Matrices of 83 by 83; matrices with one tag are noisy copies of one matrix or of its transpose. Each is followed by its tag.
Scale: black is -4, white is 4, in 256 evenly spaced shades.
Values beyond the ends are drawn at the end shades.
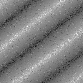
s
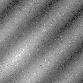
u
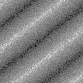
s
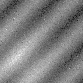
u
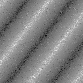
s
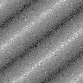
s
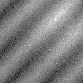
u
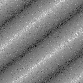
s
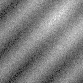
u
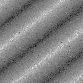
s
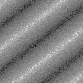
s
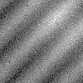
u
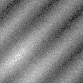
u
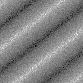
s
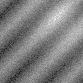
u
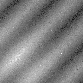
u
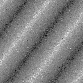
s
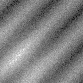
u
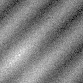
u
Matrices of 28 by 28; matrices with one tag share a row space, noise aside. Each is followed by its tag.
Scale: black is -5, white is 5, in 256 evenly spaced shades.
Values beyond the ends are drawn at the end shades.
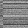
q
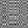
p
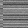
q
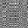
p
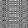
p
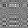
p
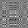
p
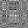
p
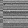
q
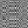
p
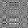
p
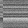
q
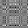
p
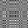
p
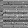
q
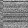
q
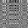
p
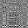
p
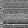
q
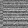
q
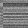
q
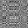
p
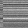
q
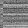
q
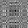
p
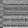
q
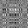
p
